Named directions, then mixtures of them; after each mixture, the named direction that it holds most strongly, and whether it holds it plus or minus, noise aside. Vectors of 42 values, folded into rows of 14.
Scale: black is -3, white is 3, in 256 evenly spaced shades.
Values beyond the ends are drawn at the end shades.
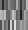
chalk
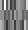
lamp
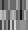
chalk, plus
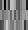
lamp, minus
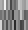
lamp, plus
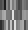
lamp, minus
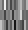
lamp, plus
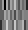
lamp, minus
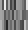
lamp, plus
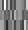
lamp, plus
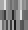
chalk, minus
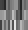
chalk, plus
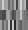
chalk, minus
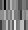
lamp, minus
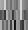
chalk, minus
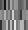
lamp, minus
